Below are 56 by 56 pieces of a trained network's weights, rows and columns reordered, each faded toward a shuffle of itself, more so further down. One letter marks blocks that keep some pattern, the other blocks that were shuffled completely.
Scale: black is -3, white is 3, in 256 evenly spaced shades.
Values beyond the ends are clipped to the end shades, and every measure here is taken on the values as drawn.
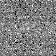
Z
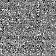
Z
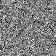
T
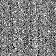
Z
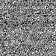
Z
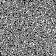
T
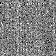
Z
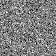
T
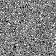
T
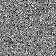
T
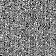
Z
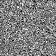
T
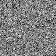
Z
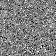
T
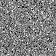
T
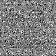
Z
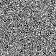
T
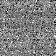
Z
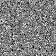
T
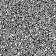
T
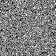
T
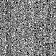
Z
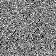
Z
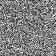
T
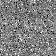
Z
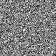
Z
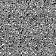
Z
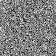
T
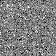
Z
